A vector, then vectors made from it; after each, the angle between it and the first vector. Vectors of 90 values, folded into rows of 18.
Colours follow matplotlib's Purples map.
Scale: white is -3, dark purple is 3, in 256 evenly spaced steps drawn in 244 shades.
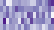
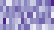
nearly parallel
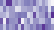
nearly opposite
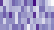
partly opposed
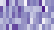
orthogonal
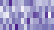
partly opposed
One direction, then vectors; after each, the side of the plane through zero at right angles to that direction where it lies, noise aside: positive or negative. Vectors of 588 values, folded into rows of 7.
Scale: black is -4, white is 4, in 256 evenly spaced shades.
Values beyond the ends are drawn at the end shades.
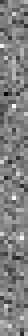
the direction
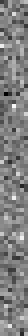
positive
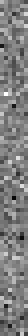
negative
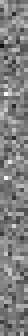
negative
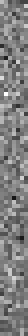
negative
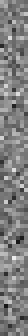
negative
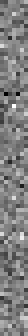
positive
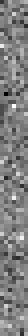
positive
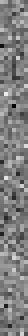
negative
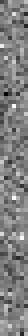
positive
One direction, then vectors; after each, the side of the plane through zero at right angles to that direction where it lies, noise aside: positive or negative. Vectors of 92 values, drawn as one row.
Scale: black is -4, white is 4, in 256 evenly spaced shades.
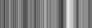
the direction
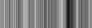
negative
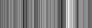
positive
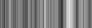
positive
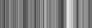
positive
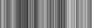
positive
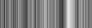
positive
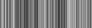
positive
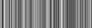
negative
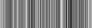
negative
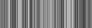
positive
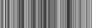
negative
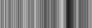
negative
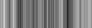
negative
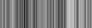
positive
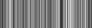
positive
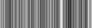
negative
